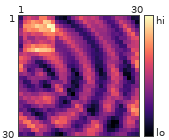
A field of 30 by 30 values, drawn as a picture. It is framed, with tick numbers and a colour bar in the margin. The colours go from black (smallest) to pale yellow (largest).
An odd patch, higher than its surroundings, sits in the top left. No row or column stands out. Concentric rings centre on the middle left. The top left is the ninth with the highest average.
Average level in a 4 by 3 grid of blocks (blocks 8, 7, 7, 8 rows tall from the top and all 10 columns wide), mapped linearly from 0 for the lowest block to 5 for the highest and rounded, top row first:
5 1 1 / 3 1 1 / 1 0 1 / 1 1 1
